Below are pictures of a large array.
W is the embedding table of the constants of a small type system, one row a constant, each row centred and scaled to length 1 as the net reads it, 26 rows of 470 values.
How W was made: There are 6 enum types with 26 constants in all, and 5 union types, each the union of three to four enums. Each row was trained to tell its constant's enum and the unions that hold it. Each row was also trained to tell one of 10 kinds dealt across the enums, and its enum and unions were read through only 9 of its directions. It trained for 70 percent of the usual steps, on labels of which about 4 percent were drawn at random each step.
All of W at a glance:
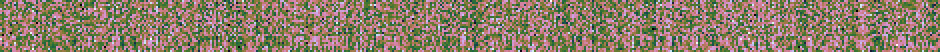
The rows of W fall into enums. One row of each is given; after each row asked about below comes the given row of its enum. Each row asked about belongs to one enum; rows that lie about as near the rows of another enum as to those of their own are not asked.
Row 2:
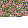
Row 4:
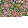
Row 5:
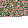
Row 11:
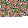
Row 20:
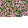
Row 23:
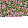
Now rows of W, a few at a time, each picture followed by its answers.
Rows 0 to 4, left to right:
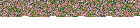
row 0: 20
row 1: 11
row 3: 11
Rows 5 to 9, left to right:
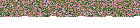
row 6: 20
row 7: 20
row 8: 2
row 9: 11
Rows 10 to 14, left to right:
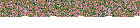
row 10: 5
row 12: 2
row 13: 5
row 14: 20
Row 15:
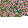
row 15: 20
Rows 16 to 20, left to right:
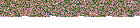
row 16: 5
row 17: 2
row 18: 4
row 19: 4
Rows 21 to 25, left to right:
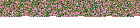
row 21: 5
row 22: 5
